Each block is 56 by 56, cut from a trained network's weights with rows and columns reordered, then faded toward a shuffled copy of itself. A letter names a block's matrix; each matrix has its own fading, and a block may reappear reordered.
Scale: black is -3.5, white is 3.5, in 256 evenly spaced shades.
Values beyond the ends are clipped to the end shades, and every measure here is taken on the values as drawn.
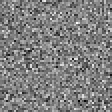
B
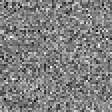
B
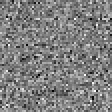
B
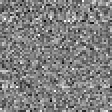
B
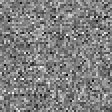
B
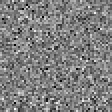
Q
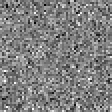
B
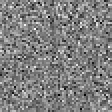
B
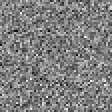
B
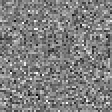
B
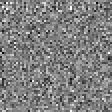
B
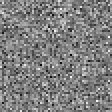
Q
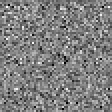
Q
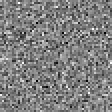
B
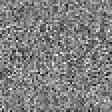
B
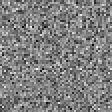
B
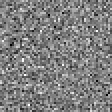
Q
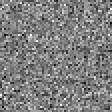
B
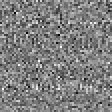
B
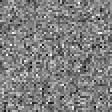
B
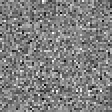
B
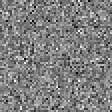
Q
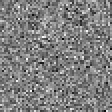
Q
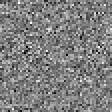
Q
